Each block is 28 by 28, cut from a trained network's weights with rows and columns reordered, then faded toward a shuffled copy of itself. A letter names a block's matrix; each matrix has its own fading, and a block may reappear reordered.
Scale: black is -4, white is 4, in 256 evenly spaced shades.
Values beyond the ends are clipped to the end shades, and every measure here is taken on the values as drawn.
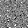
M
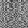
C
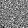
M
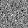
M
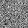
M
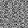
C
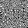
M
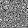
M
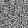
C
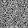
M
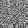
C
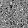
M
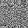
C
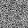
M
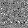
M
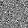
M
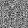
C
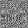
C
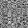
C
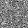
M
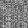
C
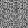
C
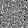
M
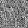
C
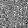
M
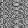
C
